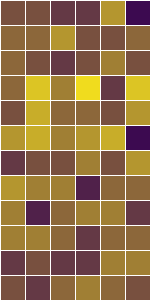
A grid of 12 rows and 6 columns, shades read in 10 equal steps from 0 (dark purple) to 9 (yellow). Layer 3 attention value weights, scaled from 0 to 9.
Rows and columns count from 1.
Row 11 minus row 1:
-1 0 0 0 -1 5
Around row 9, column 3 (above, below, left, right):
5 4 1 5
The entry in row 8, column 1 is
6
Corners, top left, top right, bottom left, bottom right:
3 0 3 3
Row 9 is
5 1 4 5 5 2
